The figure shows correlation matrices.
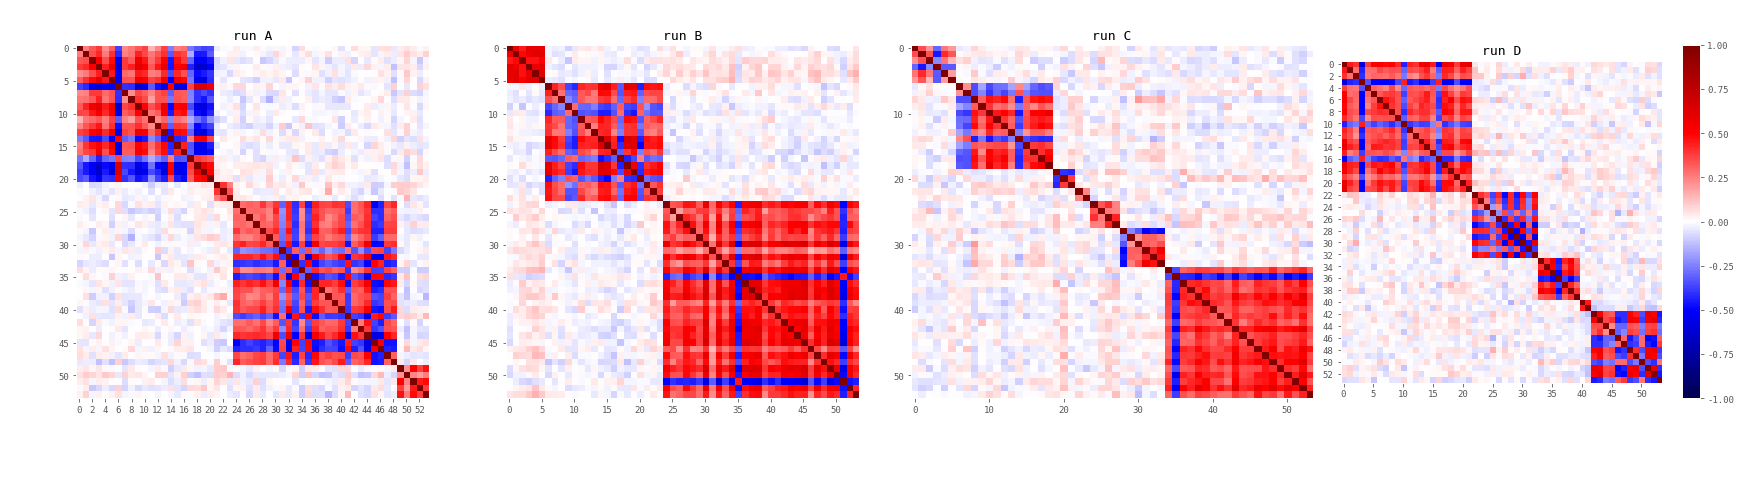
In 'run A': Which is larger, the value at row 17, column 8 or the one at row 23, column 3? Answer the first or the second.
the second
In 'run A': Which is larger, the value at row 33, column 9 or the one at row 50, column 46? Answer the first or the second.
the second
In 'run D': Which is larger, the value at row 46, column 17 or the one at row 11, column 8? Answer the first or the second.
the second
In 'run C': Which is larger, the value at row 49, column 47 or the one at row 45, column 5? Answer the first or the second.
the first
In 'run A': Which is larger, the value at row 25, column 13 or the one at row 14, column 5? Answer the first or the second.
the first
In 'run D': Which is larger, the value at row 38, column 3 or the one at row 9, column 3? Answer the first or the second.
the first
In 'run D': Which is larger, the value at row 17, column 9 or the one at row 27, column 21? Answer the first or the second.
the first
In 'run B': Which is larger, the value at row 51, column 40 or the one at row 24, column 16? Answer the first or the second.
the second
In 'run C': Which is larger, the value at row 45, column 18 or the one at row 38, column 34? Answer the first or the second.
the second
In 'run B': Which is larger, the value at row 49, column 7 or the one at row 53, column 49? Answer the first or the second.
the second
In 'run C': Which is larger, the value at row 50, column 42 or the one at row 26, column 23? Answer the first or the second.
the first
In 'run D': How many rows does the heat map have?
54
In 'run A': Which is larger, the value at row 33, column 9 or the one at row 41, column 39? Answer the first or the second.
the first
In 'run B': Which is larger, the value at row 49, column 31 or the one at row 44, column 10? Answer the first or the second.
the first
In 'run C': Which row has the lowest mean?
35
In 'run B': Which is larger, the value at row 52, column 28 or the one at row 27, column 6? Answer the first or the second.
the first
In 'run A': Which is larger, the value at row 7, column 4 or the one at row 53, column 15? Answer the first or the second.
the first
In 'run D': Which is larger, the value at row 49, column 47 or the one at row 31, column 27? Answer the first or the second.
the second
